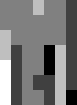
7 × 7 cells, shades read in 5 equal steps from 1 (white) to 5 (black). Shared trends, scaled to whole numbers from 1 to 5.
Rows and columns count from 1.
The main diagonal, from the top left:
3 3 3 3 5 2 5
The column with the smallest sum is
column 1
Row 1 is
3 3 3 2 3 3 4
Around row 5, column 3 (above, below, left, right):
3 3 4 3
